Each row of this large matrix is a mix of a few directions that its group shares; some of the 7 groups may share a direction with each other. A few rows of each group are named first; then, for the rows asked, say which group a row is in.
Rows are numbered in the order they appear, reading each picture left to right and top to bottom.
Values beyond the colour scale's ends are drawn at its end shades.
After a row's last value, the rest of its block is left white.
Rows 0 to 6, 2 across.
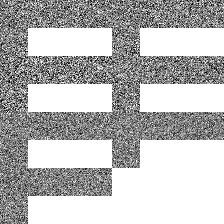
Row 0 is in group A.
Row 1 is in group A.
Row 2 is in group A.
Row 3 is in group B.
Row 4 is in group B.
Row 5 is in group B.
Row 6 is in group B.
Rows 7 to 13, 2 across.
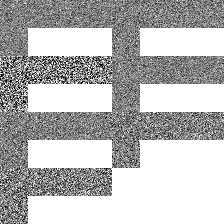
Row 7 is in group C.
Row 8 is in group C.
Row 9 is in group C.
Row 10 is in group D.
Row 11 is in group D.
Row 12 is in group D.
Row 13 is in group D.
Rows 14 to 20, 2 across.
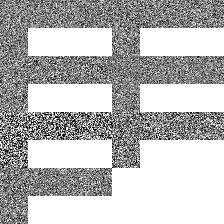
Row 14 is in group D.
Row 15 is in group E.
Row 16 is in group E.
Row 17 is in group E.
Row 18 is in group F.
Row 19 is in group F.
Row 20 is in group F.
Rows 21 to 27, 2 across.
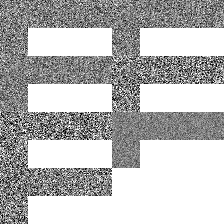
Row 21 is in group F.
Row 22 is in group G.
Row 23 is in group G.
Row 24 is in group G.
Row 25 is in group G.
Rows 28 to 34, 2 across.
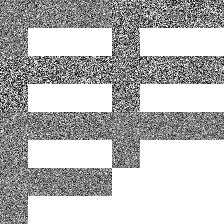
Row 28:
F
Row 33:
C
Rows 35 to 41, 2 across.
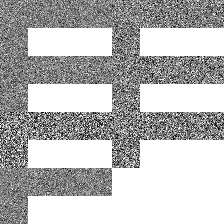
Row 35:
A
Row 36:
E
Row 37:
F
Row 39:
F
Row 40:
B
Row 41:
A
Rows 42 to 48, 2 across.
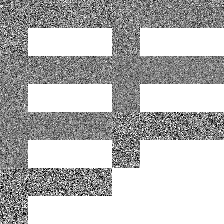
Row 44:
D
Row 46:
G
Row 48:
C
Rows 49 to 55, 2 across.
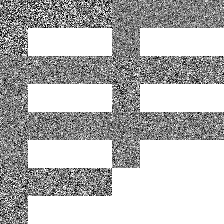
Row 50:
B
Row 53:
F
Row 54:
C
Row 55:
G
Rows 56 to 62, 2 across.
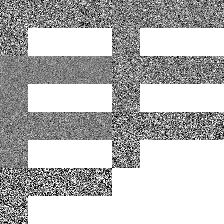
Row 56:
E
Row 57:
D
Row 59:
D
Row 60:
C
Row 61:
G
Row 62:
C
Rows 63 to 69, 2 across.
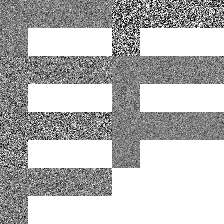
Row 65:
B
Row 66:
G
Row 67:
C
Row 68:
D
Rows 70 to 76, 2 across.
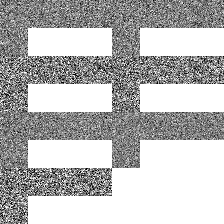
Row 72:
A
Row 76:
C
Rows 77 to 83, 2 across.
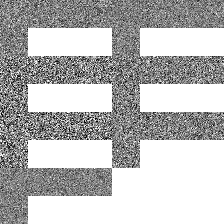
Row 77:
A
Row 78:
B
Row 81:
G
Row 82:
A
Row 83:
C
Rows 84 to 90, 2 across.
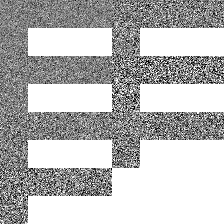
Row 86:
B
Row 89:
A
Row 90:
F
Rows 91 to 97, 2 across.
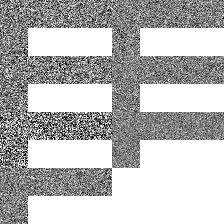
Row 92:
G
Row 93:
C
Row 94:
C
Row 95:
A
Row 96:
G
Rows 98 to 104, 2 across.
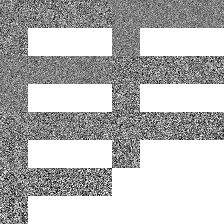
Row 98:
D
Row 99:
D
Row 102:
G
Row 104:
G
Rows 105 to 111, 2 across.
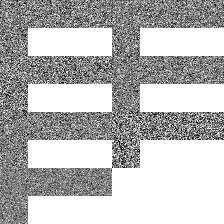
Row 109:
C
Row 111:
C
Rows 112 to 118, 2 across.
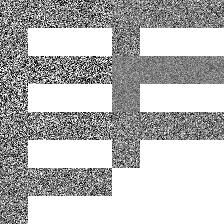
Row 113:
B
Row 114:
D
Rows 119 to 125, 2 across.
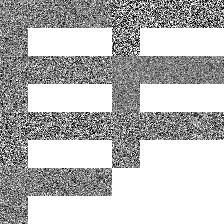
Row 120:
A
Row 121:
C
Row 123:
C
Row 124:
E
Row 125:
C
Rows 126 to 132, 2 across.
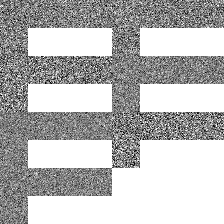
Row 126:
F
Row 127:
F
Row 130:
B
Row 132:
E
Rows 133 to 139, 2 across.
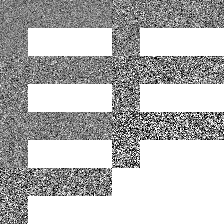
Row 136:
D
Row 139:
G
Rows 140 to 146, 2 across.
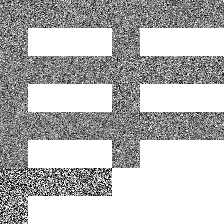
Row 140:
F
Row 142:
G
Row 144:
D
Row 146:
A
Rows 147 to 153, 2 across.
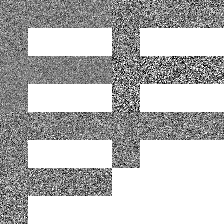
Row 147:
B
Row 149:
A
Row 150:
B
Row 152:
C
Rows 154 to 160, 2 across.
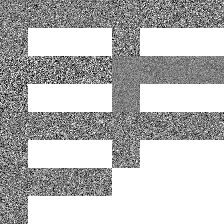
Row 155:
B
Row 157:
F
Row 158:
C
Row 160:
G
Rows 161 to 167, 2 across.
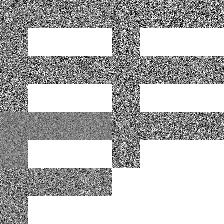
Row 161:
C
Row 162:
G
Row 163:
F
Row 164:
F
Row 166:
G
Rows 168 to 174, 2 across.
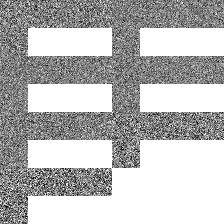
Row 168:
B
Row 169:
B
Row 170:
D
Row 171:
F
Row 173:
G
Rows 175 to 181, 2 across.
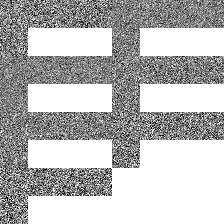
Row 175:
D
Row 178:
C
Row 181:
G
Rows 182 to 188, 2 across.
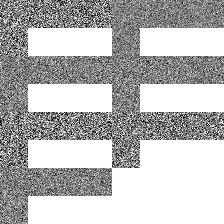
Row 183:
D
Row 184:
D
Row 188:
E
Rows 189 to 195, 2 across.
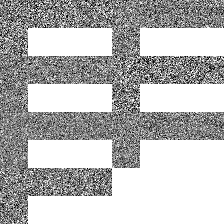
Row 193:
C
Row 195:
G
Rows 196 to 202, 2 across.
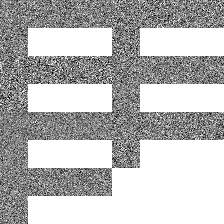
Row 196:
C
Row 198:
D
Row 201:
G
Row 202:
F
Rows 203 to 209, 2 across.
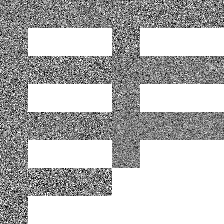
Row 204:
C
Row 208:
C
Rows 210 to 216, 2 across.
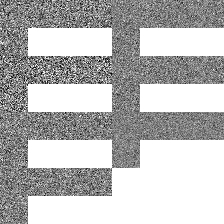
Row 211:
A
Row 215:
E
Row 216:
C
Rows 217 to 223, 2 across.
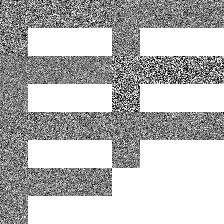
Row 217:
C
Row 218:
C
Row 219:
D
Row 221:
B
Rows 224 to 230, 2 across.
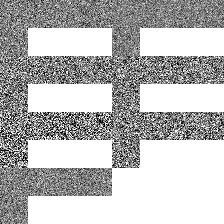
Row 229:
G
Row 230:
F
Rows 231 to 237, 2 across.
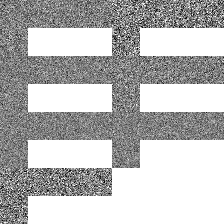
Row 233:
B
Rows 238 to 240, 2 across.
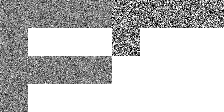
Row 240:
A
